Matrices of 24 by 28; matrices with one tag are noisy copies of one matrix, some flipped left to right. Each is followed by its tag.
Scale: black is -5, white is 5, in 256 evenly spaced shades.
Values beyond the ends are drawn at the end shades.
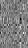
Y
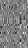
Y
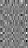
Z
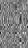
Y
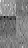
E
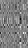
Y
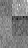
E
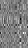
Y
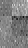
E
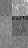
E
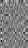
Z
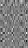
Z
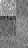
E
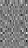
Z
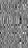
Y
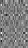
Z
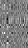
Y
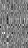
Y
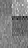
E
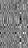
Y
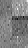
E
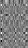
Z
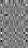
Z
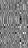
Y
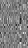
Y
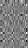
Z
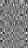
Z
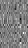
Y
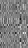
Y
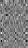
Z
